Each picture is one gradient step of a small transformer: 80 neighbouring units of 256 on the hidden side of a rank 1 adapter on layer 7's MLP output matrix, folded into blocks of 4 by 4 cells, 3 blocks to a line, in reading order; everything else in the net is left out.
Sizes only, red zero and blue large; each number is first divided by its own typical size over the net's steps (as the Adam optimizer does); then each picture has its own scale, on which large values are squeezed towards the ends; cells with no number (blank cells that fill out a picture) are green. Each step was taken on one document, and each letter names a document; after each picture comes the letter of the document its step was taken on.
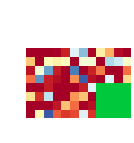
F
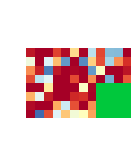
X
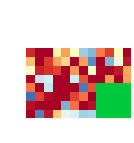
X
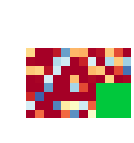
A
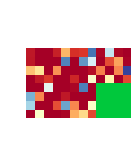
A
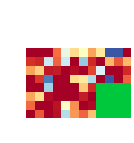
X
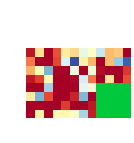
F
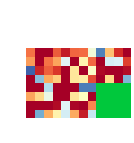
F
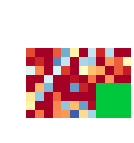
A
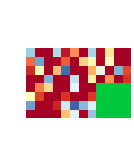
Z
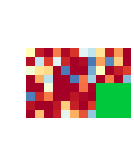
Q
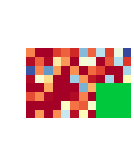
X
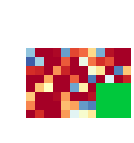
Z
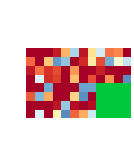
F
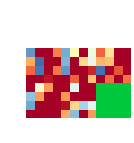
Z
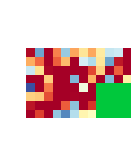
Q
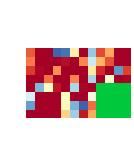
Z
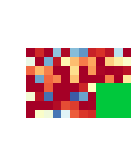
F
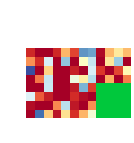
X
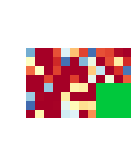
A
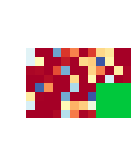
Z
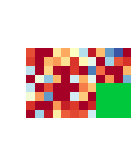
F
